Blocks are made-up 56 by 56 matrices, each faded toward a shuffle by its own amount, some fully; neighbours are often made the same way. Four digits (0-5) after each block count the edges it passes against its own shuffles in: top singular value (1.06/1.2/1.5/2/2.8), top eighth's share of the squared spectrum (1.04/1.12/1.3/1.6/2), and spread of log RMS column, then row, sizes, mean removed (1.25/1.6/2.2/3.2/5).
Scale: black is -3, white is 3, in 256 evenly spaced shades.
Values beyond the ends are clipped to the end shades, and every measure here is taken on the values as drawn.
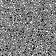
1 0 0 0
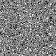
3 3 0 1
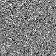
3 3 0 1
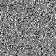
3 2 0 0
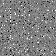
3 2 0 0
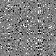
4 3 2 1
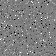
1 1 0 0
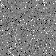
2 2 1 1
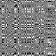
5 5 3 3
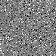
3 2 0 0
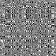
4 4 2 3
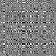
5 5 3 3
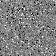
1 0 0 0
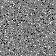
1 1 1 0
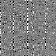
4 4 3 1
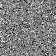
0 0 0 0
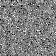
0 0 0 0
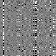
4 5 3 2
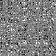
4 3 2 1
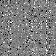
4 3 2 1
